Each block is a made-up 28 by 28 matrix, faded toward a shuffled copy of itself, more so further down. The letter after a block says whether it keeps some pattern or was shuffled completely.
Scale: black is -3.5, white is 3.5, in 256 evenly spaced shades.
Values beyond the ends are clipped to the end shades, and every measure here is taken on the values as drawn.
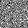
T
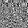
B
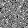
T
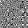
B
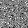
T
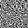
B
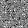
T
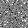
T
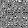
B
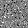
T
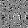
B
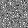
T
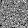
T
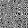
B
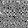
B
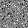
T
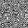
B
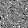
T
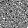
T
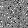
T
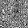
B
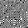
B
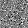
T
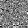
B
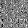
B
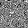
T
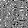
B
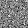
T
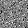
T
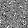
T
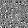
B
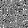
B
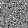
T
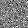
T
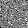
T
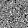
T
